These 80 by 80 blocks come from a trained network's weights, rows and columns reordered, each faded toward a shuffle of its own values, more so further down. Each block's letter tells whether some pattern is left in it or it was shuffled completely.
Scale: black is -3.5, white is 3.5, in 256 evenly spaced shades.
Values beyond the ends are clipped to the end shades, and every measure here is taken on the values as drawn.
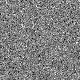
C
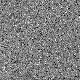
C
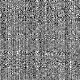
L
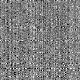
L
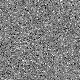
C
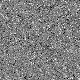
C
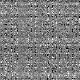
L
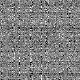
L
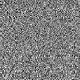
L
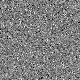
C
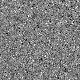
C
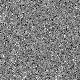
C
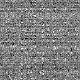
L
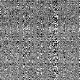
L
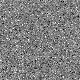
C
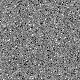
C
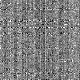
L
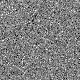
C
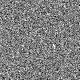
C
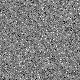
C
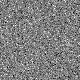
C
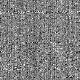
L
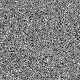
C
